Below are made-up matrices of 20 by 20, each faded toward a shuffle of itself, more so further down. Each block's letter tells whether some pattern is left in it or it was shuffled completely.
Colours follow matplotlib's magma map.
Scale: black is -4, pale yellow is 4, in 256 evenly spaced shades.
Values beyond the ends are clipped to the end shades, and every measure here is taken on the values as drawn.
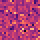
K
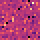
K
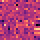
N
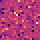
K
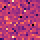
K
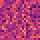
N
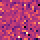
K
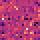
N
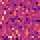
K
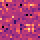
N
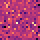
K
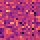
N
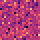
K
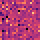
N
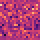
N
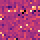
N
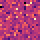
K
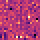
N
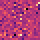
N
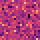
K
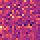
N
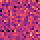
K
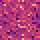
K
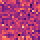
N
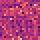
N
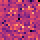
N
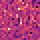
K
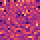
N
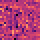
N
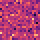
K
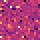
K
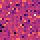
K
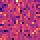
N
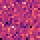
K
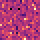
K
